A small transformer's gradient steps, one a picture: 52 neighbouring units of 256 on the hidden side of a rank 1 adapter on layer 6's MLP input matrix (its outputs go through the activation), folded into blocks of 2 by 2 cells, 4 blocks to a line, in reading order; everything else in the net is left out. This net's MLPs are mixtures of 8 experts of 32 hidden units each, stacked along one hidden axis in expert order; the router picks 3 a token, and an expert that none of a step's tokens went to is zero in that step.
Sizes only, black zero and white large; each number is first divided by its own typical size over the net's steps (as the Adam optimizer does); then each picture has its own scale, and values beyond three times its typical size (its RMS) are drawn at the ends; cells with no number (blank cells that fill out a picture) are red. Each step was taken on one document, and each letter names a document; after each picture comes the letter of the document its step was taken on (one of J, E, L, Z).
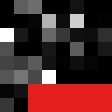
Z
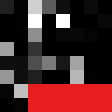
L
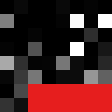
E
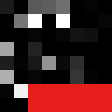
L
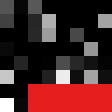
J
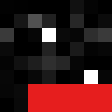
J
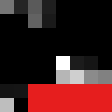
J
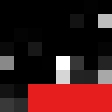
E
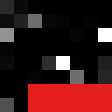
J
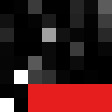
Z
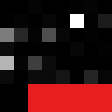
Z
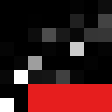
Z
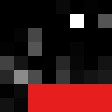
E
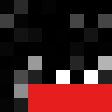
E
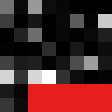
Z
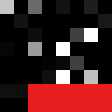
L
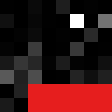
E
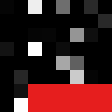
L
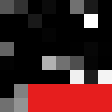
J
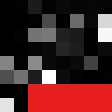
Z
